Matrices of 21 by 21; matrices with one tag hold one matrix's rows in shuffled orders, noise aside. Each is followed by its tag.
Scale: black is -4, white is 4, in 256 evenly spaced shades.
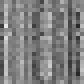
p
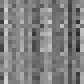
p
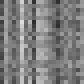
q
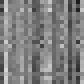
p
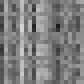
q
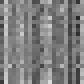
p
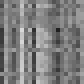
q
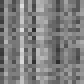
q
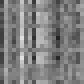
q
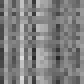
q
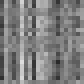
q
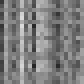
q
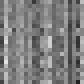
p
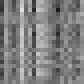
q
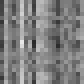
q
